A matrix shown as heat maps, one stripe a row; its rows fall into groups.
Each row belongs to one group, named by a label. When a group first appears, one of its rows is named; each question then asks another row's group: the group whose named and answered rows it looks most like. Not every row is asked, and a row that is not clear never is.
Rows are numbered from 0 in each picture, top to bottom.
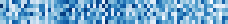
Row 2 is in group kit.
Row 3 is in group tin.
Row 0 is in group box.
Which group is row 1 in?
tin
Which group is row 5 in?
box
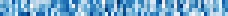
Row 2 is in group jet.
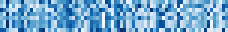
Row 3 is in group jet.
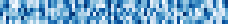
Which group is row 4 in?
jet
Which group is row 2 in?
tin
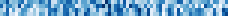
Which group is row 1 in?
tin
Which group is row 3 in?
kit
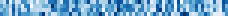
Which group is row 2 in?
box
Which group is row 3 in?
tin
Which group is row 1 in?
box
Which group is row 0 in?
kit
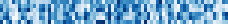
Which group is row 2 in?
tin
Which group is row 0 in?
box
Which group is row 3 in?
kit
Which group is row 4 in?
kit
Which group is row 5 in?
tin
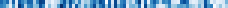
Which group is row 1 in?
tin
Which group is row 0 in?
tin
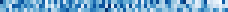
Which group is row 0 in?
tin
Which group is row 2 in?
jet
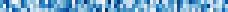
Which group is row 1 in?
jet
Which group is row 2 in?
box
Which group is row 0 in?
kit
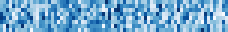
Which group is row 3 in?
tin
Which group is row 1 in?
box
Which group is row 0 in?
jet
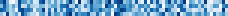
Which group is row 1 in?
box
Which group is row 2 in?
tin
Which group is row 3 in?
kit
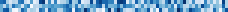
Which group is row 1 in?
box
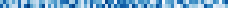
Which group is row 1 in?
tin
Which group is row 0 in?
box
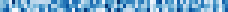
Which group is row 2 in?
kit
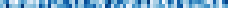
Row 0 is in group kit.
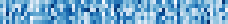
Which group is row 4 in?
box
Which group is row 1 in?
kit
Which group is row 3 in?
jet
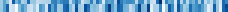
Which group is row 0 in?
box
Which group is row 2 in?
kit
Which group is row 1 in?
kit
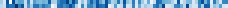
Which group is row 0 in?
jet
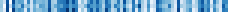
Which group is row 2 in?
jet
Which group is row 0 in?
jet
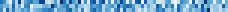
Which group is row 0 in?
tin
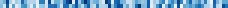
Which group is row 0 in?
kit
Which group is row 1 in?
kit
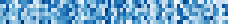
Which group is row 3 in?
box
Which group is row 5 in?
jet
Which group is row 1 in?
kit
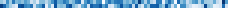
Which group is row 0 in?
box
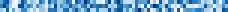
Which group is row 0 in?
kit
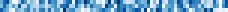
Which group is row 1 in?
box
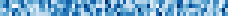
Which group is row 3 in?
box
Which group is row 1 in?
kit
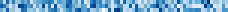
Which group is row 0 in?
jet
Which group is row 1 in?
tin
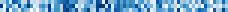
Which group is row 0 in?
box
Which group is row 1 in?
tin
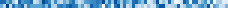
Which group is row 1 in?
jet
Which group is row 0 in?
tin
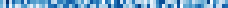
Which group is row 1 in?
kit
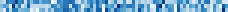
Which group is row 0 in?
jet
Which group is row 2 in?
box
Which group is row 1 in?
box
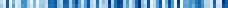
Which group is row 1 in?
kit
